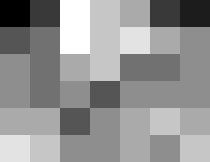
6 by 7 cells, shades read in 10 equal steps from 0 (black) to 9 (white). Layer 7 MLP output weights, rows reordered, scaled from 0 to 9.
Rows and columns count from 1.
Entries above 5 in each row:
3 4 2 0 5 4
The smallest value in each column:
0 2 3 3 4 2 1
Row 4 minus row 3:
0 0 -1 -4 1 1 0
